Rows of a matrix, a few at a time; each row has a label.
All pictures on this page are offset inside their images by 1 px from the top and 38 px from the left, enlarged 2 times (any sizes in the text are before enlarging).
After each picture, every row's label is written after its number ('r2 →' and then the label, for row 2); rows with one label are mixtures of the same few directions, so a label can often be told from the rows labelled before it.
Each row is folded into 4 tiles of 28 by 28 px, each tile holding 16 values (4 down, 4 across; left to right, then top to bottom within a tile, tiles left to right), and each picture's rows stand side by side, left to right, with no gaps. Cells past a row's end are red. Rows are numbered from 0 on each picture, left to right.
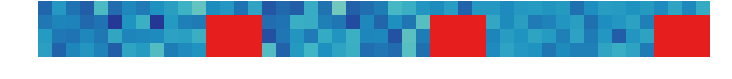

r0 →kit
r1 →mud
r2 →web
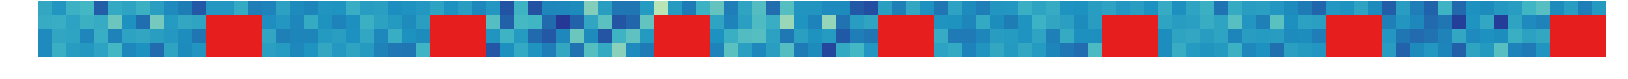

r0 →kit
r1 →web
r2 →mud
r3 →kit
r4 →web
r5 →kit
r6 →kit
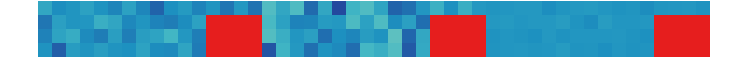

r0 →web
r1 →mud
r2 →kit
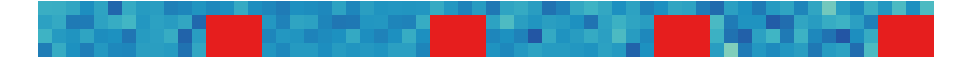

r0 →mud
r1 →mud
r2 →kit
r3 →web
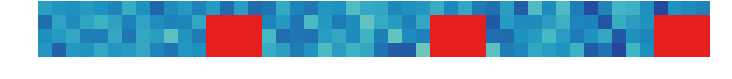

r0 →web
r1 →web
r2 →mud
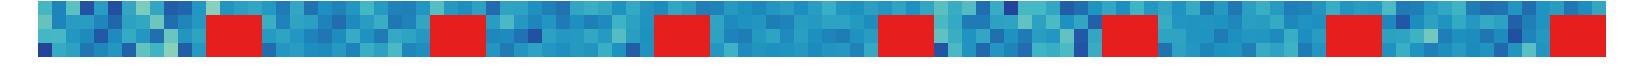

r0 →mud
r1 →mud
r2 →kit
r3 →web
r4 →mud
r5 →mud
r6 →kit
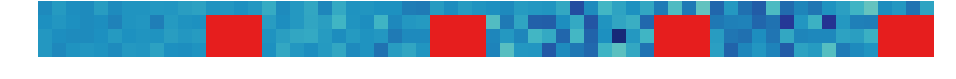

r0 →kit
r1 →kit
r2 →web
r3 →kit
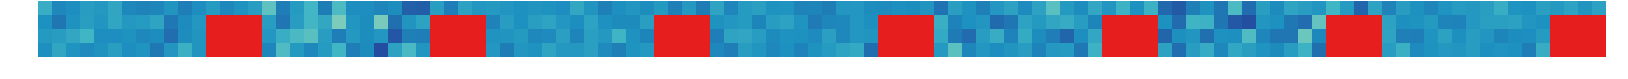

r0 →kit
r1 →kit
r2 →web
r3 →web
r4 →web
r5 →mud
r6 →web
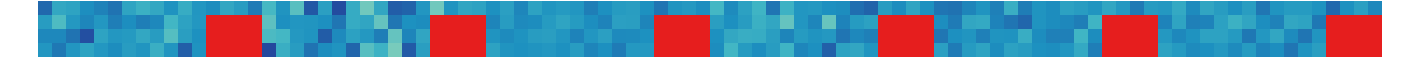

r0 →kit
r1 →mud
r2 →mud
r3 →kit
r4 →mud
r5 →mud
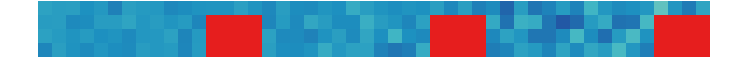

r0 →mud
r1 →web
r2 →mud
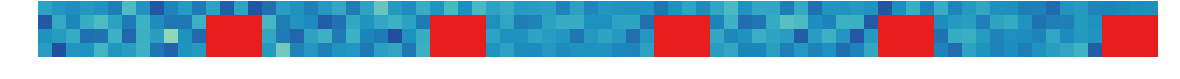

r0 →web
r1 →web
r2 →mud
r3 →mud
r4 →web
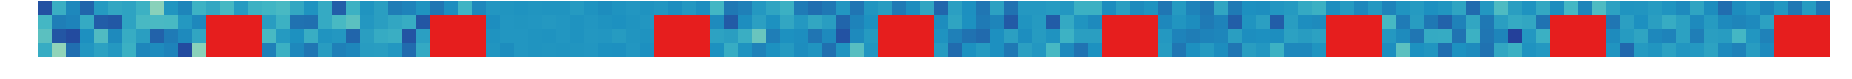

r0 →web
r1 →mud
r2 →web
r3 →kit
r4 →kit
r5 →kit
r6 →web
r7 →web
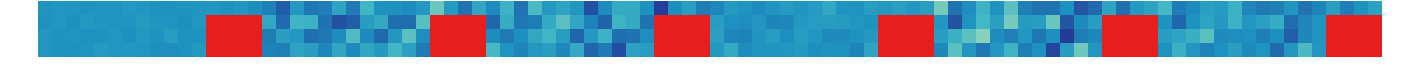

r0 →web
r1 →mud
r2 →mud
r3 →web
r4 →kit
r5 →kit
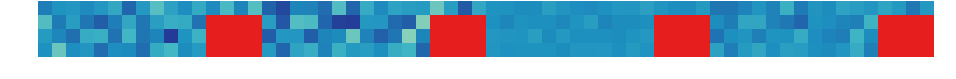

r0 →web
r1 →mud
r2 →kit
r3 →mud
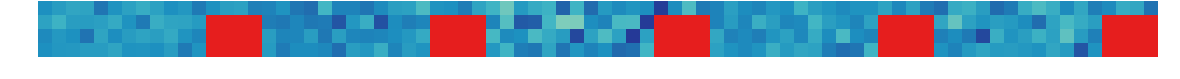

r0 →kit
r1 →kit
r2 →mud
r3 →web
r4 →kit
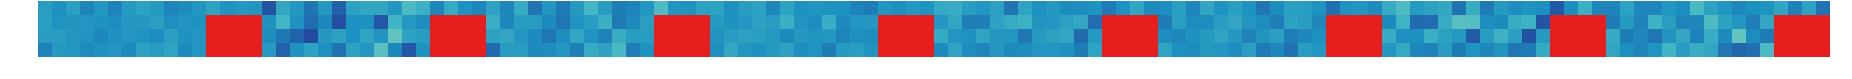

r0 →mud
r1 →kit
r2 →mud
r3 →kit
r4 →mud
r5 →mud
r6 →mud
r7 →web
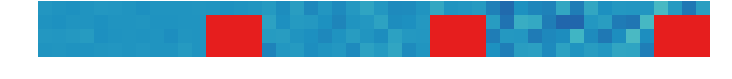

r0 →kit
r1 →mud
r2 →mud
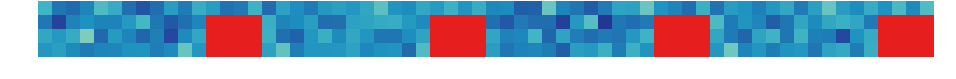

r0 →kit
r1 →web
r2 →kit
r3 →web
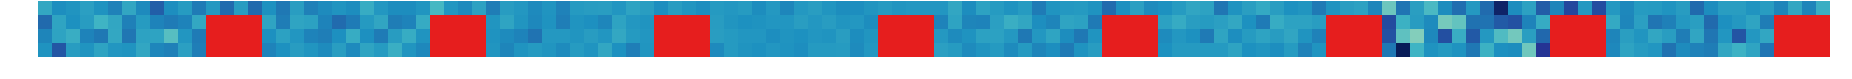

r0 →web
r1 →mud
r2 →kit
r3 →mud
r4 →mud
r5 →kit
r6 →web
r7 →web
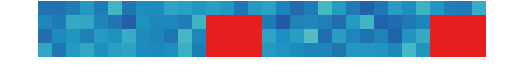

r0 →mud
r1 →kit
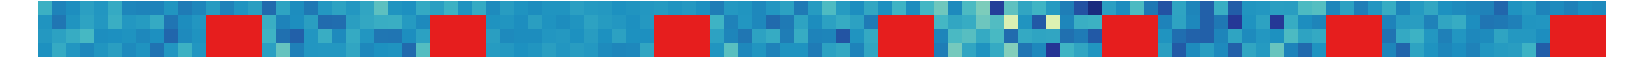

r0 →kit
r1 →web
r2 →web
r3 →web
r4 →kit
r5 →kit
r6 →web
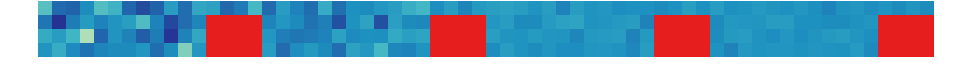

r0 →kit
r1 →kit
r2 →mud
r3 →web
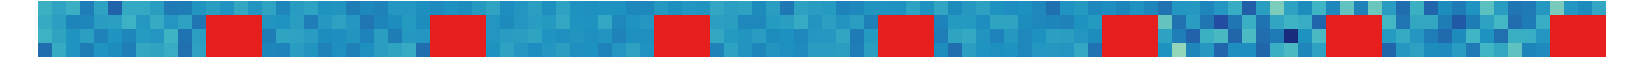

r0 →mud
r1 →web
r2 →kit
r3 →mud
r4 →web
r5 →web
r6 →mud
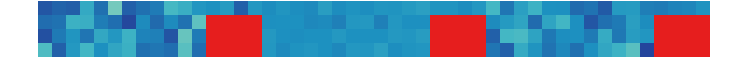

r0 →mud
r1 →kit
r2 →web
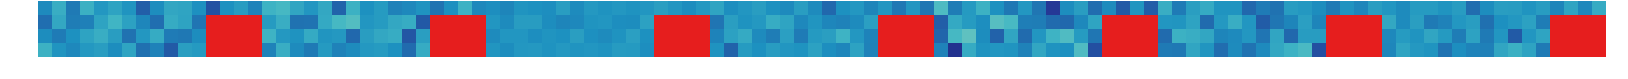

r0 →mud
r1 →mud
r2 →mud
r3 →web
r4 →web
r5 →web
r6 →web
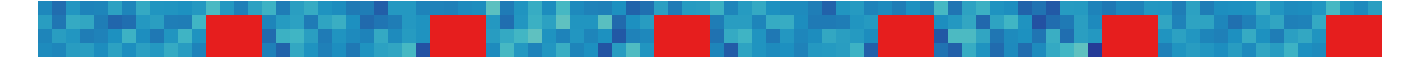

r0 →mud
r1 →web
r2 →kit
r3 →web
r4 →web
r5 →mud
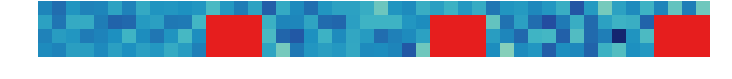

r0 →mud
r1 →web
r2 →web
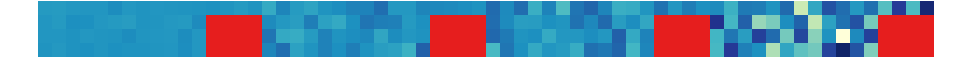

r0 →mud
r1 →web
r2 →mud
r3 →web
